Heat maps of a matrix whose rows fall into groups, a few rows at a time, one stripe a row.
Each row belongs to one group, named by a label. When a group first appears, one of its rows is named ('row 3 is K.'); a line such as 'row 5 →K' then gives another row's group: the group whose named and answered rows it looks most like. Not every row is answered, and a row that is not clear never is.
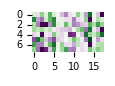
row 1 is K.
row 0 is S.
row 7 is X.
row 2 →X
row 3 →S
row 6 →K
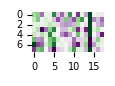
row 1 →S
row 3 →X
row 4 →S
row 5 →K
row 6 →K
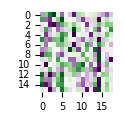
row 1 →K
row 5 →K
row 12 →X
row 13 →K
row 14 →K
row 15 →X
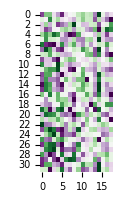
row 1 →S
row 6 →X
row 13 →X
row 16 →S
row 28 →X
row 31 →X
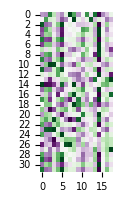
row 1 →S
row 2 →K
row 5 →K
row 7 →S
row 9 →K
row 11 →K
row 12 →S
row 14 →X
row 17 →X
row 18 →S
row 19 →X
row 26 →X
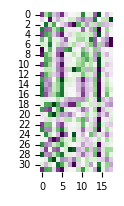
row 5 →S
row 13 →K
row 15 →K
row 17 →S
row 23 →K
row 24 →S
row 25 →X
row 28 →K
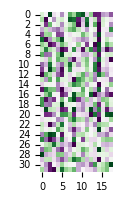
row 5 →K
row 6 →X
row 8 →K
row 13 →S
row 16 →S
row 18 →K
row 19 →S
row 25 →X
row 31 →X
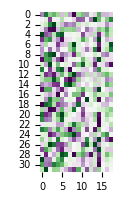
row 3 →X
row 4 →K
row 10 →S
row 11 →X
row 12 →X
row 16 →X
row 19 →X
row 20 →K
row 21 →K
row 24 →X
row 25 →S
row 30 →K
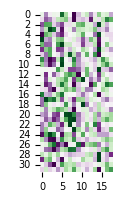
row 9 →X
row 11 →S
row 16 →K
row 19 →S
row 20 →X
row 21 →X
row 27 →X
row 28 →S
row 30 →X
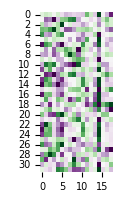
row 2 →K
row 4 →K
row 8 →X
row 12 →X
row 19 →S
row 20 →X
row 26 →K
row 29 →X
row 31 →S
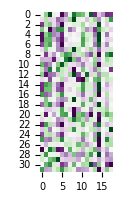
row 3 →X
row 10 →K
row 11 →S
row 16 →K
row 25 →K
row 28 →S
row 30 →S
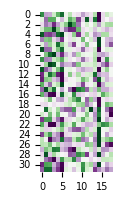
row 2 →X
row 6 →S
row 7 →K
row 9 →K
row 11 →K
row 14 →K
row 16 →X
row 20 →S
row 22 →X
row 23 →S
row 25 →X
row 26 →S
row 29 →X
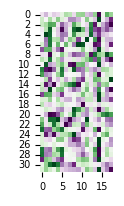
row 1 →S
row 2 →S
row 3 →S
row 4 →S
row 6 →S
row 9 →S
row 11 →X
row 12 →K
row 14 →X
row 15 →S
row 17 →S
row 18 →K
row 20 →X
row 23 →K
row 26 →S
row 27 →K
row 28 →K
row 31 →S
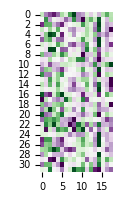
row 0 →X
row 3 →S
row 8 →K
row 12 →K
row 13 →S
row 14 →S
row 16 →K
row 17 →X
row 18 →K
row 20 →K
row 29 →X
